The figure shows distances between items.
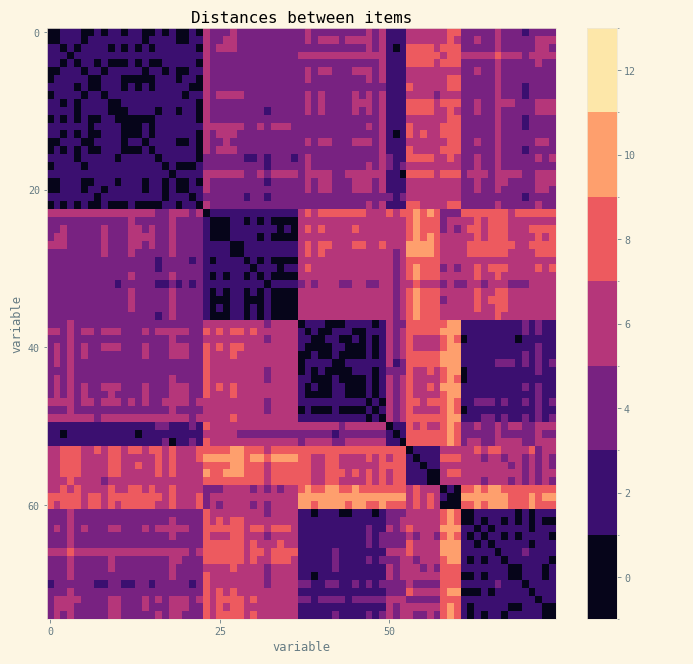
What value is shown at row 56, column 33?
8
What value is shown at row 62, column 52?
6
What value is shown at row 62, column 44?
2
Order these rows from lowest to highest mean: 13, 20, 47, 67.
13, 20, 67, 47
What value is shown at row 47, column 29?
6
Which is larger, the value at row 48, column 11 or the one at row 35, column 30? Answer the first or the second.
the first
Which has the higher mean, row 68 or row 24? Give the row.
24
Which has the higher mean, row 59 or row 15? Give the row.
59
